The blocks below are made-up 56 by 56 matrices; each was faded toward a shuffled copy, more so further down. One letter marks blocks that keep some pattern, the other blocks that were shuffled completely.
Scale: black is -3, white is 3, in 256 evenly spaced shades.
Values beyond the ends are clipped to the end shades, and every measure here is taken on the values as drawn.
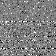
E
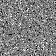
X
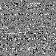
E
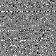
E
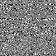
E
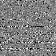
E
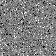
X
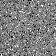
X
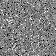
X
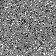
X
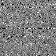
E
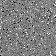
X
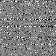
E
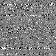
E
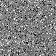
X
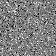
X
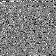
E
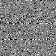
E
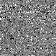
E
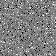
X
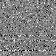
E
